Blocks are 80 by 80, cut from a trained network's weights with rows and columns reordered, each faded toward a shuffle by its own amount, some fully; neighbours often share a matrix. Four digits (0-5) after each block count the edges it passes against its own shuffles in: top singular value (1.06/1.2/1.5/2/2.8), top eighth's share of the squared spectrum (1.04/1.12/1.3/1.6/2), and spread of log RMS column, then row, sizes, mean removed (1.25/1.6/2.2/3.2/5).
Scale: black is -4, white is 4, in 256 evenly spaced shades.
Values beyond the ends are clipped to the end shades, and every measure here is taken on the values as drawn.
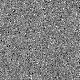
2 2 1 0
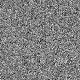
2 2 0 0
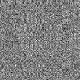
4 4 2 1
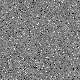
0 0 0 0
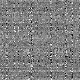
3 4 3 1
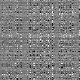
4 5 4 2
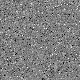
0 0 0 0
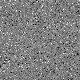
0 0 0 0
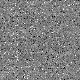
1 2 1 0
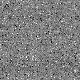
1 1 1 0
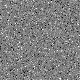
0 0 0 0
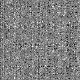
3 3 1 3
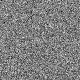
2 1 0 0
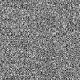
3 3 2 1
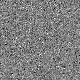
0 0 0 0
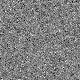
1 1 0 0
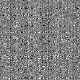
3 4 1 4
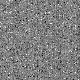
2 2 0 1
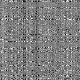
4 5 2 4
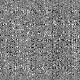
3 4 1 3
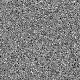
2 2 0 0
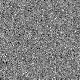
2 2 0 0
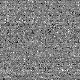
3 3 2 1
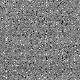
2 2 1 0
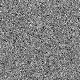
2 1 0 0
